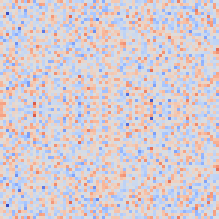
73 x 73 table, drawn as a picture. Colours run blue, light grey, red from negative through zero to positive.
There is no overall slope. On average the colour sits 50% of the way up the scale. The texture is fine-grained noise. No seam splits the table. No regular stripes run through it. The top and bottom halves mirror each other.
